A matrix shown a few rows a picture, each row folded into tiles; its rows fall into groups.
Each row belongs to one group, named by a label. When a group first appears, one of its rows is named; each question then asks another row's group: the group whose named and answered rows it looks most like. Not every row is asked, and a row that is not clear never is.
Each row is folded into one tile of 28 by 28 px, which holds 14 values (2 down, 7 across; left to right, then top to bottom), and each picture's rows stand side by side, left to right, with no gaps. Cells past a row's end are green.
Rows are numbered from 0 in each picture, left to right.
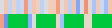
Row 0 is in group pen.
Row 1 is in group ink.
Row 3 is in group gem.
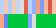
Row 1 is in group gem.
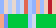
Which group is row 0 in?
pen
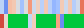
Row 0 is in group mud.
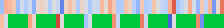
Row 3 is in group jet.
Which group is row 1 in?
mud
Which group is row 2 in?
mud
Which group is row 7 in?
pen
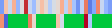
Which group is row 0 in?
pen
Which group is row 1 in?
mud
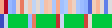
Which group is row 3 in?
mud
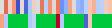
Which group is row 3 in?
ink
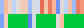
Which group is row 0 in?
ink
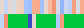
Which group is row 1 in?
ink
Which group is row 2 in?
jet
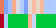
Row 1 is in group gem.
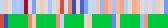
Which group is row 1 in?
mud
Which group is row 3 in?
pen
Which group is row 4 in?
ink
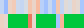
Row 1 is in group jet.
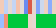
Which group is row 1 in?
gem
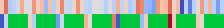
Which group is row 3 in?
mud
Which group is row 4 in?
pen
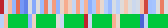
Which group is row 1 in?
jet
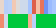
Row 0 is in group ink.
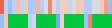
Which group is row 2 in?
ink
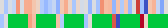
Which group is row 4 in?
pen
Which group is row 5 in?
mud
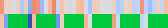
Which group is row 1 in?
ink
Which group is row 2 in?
ink
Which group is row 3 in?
mud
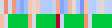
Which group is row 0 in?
gem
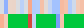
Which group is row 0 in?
mud
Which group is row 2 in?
ink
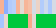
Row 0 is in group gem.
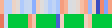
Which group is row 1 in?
mud
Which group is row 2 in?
ink
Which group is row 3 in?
jet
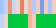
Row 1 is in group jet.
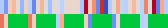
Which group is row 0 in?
mud
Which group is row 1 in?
mud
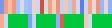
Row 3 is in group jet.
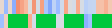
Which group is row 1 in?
gem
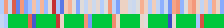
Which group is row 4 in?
mud
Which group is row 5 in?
gem
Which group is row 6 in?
ink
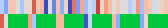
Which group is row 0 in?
mud
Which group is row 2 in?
jet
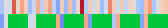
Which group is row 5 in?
ink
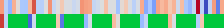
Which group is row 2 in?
pen
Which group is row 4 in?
mud
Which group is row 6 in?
gem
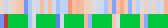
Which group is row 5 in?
pen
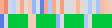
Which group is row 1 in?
jet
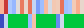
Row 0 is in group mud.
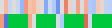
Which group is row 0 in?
pen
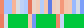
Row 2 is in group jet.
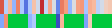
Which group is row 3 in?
ink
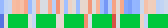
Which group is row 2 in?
gem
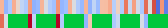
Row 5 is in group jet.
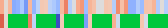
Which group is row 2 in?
ink
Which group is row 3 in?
ink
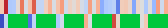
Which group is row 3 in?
gem
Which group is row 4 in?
mud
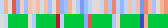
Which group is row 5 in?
ink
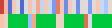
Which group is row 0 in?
gem
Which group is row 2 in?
gem
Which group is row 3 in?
mud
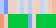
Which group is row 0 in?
mud
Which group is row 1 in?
ink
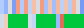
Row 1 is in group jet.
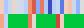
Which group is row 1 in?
gem
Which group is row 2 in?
mud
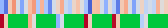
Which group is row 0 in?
mud
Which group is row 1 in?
gem
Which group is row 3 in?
mud
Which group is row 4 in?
mud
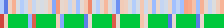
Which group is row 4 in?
mud
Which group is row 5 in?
jet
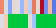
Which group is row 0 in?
gem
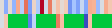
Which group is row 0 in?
jet
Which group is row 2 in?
jet
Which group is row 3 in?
ink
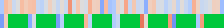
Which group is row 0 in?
ink
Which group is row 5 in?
mud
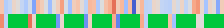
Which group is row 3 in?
ink
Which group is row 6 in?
pen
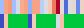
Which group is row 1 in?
ink
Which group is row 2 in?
gem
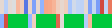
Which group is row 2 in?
jet
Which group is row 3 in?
jet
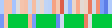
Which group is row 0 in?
ink
